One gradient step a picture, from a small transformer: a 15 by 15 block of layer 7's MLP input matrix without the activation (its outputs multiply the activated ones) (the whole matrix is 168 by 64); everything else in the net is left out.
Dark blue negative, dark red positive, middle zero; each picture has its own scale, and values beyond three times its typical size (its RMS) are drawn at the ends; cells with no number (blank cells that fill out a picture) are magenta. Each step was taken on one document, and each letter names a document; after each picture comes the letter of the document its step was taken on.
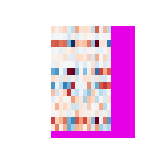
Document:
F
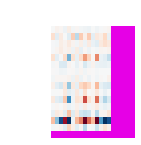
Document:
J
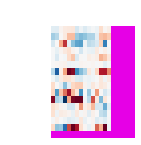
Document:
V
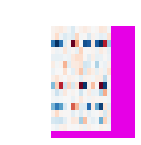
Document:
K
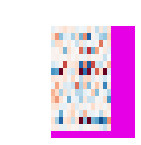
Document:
K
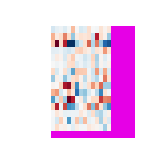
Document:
F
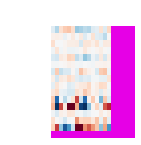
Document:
V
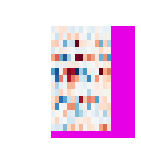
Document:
V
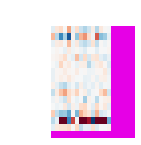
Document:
J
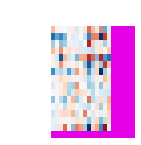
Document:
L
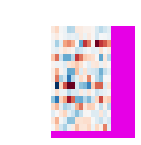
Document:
V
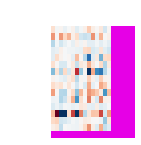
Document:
L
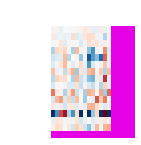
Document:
L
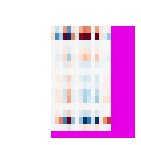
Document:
J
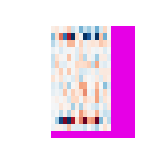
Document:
J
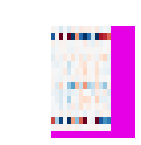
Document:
J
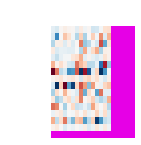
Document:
K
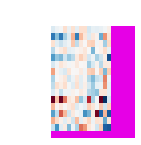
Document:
L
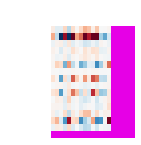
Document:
J
